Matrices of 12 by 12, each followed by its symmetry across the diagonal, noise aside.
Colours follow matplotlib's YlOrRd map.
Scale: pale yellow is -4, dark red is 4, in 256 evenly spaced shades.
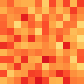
antisymmetric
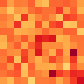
symmetric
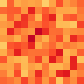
symmetric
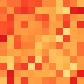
symmetric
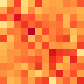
symmetric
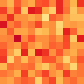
neither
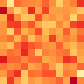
antisymmetric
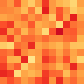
antisymmetric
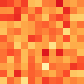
neither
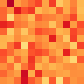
neither
